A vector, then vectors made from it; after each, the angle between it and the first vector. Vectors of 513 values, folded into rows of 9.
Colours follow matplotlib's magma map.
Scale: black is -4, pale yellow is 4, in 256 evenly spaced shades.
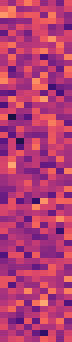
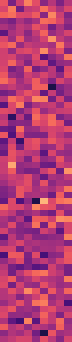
nearly parallel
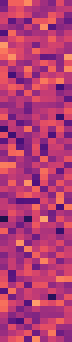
partly aligned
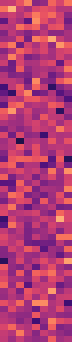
partly aligned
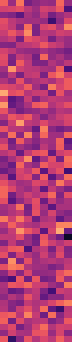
partly opposed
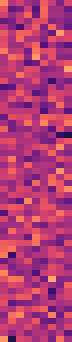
orthogonal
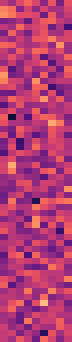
nearly parallel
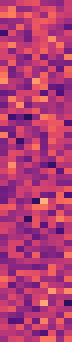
nearly parallel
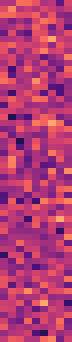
nearly parallel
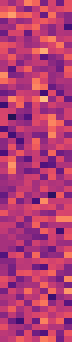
nearly parallel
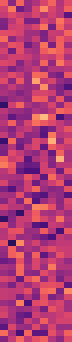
partly aligned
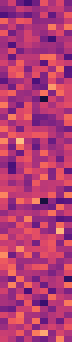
nearly opposite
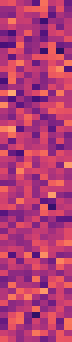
partly opposed
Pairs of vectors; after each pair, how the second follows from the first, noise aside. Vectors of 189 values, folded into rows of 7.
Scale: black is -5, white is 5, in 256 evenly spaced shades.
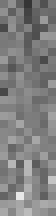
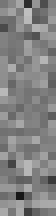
sign-scrambled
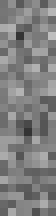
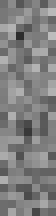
copied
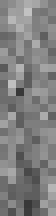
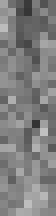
reversed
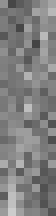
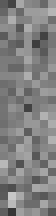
sign-scrambled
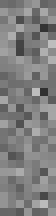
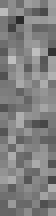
shuffled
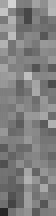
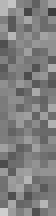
sign-scrambled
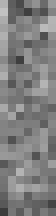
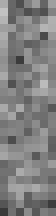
copied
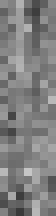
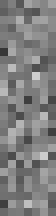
shuffled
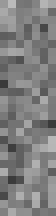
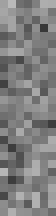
copied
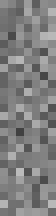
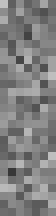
shuffled
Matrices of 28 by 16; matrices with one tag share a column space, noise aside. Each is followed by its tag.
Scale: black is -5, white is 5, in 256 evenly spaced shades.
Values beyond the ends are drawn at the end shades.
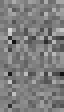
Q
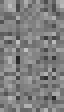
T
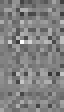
Q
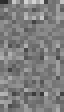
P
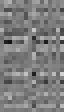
Q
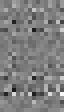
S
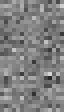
T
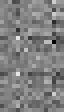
Q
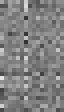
T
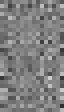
T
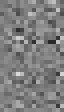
Q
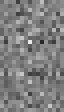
Q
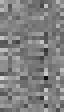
T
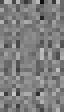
P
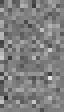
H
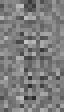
T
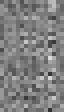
T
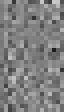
P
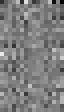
P
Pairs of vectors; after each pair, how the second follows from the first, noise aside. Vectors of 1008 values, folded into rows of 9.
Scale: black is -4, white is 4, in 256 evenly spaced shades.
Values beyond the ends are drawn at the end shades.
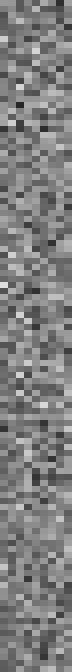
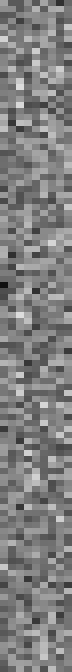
sign-scrambled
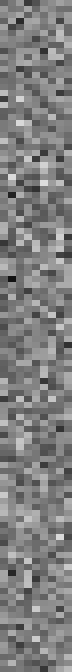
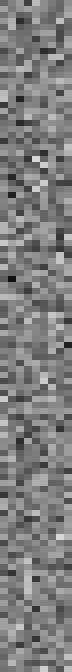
sign-scrambled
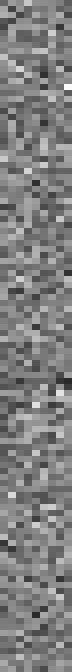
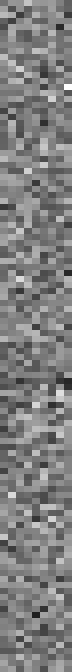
copied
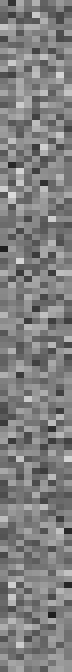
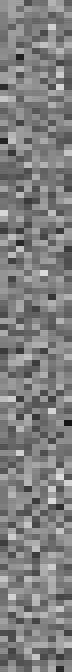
reversed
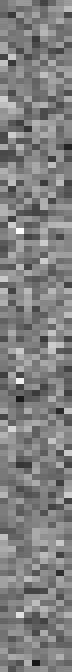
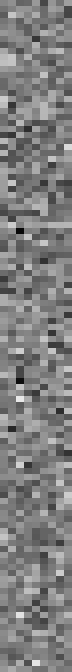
sign-scrambled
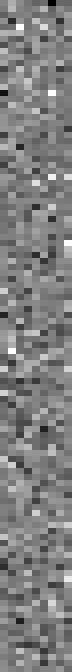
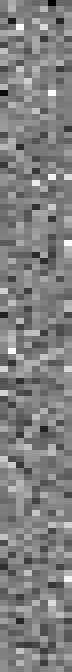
copied
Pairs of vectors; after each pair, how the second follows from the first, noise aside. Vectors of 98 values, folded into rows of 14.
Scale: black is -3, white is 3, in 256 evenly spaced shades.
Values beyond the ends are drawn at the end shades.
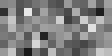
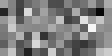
copied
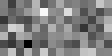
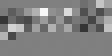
partly zeroed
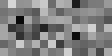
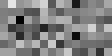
copied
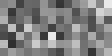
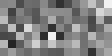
copied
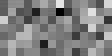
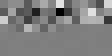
partly zeroed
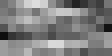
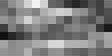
copied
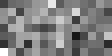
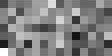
copied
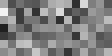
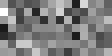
copied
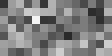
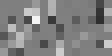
partly zeroed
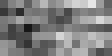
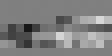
partly zeroed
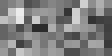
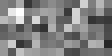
copied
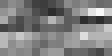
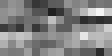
copied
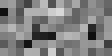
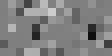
partly zeroed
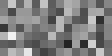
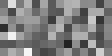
copied
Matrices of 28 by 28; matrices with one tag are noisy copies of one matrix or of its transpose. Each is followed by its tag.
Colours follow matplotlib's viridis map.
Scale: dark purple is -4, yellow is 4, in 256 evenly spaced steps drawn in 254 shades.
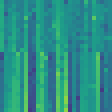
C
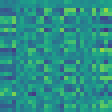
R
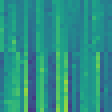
C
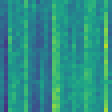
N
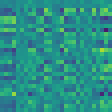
R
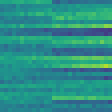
C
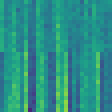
C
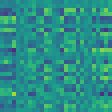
R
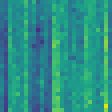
N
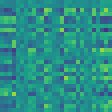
R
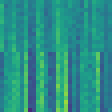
C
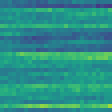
N
